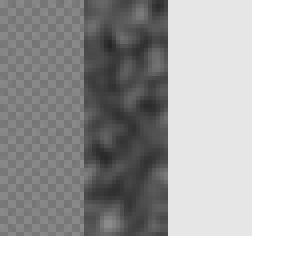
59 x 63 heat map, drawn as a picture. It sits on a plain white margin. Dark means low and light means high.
The table splits into one row of 3 panels. Panel 1,1: middling, checkered, faint in contrast. Panel 1,2: low, blotchy. Panel 1,3: very high, flat.
